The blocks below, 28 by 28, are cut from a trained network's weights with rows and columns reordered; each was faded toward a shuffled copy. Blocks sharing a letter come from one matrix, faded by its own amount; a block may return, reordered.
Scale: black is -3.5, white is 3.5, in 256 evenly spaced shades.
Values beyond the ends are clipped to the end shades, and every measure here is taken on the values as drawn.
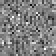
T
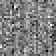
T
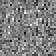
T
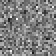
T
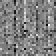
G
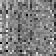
G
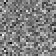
T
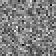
T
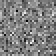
T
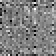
G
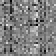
G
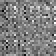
G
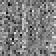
T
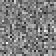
T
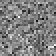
T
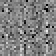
G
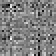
G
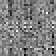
G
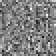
T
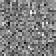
T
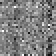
G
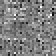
G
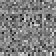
T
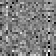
G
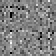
G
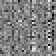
G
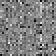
G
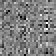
G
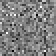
T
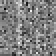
T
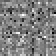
G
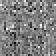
G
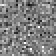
T
